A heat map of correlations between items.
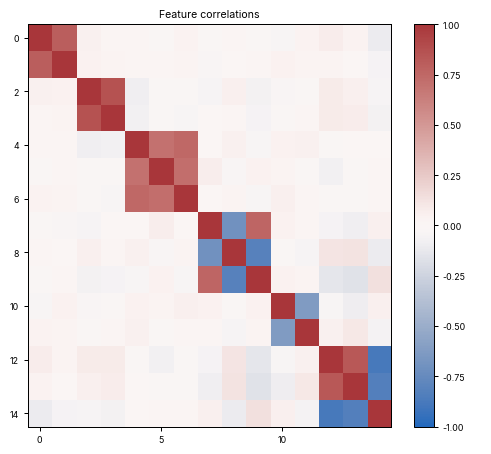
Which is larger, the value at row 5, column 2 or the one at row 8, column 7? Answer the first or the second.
the first
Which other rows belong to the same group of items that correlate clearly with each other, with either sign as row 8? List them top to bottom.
7, 9
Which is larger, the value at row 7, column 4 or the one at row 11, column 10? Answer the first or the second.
the first
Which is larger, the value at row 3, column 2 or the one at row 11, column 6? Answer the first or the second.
the first
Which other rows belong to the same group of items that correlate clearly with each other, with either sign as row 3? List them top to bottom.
2
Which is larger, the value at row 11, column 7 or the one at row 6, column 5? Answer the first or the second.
the second
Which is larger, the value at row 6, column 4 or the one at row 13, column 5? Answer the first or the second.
the first
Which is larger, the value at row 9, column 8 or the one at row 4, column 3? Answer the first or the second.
the second
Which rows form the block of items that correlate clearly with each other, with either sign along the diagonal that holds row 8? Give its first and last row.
7 to 9
